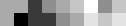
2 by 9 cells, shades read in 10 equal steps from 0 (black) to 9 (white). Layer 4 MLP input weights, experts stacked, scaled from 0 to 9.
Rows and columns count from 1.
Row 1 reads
6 6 2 5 6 7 9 5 7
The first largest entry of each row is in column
7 7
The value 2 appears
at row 1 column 3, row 2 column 3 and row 2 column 4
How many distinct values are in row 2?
6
